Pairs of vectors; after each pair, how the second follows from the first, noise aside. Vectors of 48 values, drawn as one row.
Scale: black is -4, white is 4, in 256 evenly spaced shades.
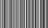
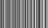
negated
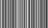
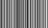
negated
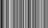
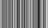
wrapped around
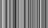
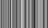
wrapped around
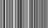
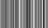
reversed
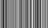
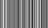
negated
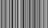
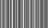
negated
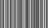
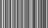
wrapped around
